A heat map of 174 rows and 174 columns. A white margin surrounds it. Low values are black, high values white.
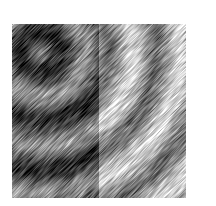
Concentric rings centre on the top left. A vertical seam about 50% of the way across splits the table, and the right part is higher. The ninth with the highest average is the top right.
